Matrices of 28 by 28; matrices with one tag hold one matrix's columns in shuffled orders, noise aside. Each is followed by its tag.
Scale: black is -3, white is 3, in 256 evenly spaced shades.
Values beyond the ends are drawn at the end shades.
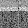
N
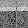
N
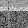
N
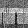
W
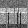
W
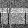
W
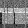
W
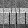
W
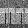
W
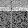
N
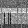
W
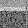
N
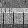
W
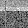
N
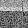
N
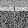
N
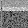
N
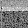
N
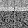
N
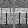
W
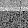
N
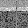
N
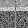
N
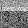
N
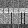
W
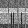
W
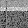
N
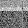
N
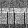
W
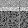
N
